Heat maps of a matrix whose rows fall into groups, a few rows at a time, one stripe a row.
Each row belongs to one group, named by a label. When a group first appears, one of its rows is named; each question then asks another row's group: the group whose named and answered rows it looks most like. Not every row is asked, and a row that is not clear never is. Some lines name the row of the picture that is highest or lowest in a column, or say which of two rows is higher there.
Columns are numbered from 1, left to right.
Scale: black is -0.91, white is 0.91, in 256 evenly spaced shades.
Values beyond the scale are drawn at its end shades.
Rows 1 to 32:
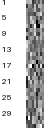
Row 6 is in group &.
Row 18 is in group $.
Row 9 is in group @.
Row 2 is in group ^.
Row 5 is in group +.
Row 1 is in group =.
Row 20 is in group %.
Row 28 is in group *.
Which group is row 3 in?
@
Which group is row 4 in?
*
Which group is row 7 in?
@
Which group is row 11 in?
=
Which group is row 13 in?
$
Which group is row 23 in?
@
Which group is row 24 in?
&
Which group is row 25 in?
$
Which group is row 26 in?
^
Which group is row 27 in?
^
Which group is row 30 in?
%
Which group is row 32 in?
*
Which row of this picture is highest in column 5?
7
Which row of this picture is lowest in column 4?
17
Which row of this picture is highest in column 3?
17
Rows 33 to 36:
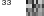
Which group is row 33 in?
^
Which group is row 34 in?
=
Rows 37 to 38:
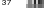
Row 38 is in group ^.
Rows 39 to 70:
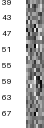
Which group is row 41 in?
*
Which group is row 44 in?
%
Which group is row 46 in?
^
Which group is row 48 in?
*
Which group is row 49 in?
=
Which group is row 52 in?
$
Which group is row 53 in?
%
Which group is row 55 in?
=
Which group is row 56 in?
@
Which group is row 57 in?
$
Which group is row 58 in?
@
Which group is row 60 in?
+
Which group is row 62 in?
@
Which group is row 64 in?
^
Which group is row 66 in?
&
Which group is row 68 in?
=
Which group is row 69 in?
^
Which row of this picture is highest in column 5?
58
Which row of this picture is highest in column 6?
50
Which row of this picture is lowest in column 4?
46
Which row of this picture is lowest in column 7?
58
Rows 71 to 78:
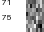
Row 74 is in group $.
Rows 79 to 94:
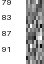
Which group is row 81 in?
&
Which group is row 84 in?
^
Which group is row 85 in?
+
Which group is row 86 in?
%
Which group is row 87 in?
*
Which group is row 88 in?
*
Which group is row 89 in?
^
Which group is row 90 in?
+
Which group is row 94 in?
+
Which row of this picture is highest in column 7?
88
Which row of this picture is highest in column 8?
88
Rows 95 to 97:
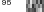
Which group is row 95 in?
+
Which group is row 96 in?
=
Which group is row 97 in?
*
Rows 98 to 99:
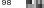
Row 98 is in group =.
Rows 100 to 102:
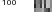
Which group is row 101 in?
^
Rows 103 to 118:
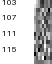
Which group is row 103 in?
=
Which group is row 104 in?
=
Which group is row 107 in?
&
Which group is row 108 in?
@
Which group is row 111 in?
^
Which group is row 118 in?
*
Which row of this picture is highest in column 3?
116
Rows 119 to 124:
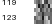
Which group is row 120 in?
$
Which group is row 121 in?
=
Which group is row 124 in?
*
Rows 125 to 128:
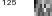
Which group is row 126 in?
^
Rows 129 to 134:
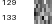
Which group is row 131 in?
^
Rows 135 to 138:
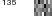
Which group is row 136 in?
&
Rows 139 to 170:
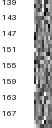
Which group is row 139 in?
@
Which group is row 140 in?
^
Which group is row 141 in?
@
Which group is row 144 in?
@
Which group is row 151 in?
$
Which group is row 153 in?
*
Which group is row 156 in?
%
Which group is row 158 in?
%
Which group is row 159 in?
%
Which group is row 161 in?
=
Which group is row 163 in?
@
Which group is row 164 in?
^
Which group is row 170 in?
=
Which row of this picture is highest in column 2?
159
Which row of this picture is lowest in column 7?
141
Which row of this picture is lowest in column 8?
145
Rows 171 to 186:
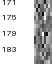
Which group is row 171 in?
&
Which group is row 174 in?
$
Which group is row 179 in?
@
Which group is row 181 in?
^
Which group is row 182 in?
$
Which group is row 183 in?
$
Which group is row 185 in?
@
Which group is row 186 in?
*
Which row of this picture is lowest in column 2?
173
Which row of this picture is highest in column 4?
184
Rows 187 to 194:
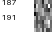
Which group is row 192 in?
*
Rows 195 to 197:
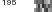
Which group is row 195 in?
*
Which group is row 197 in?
@
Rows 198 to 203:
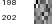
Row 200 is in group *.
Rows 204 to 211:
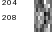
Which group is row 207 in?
&
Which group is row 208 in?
+
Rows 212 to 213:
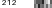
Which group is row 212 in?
*
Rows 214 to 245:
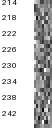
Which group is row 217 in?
@
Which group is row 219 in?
@
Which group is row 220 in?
$
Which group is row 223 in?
*
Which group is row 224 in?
=
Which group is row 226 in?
=
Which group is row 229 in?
$
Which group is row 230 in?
+
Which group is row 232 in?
=
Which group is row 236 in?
=
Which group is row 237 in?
+
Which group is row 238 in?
@
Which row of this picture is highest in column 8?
239
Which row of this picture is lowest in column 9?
224
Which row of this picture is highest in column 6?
231
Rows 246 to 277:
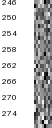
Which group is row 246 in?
&
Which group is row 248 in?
$
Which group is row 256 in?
+
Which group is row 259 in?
&
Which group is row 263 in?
%
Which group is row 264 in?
@
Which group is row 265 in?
&
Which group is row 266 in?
%
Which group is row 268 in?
+
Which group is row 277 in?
&
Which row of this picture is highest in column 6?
276
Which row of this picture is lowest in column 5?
276
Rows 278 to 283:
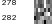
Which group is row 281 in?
*
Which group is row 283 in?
&
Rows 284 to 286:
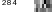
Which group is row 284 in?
&
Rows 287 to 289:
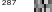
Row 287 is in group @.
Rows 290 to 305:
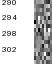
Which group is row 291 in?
*
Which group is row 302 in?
=
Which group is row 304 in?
^
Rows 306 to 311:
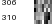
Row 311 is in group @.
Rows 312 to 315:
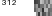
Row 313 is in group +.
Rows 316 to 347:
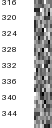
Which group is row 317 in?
*
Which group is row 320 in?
&
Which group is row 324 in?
*
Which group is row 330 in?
$
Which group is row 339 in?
=
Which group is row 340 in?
=
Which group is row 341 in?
&
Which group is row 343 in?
&
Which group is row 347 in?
&
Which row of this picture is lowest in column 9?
339
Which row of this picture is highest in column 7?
328
